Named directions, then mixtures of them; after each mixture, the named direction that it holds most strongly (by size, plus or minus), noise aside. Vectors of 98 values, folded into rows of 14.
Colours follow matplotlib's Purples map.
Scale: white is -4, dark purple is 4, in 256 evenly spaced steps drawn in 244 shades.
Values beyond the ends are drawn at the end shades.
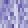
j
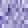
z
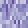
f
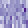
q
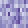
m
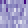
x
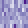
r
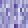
m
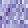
z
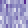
x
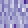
r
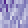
f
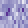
z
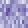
f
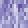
j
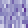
q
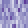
r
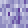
m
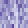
j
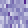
q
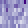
x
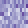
z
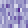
m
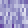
q
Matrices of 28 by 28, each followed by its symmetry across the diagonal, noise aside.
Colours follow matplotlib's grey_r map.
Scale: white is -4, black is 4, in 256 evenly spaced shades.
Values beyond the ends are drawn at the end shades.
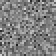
symmetric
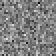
neither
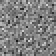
symmetric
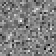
symmetric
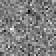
antisymmetric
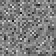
symmetric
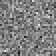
neither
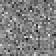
antisymmetric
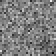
symmetric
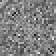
symmetric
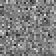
antisymmetric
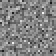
symmetric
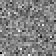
neither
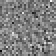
antisymmetric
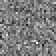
neither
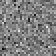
neither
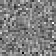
antisymmetric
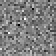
antisymmetric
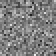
neither
